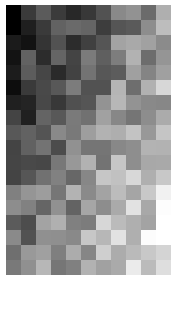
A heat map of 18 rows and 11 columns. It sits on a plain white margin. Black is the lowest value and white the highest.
The values follow a bell shape. The ninth with the highest average is the bottom right. The ninth with the lowest average is the top left. Values rise toward the bottom right.
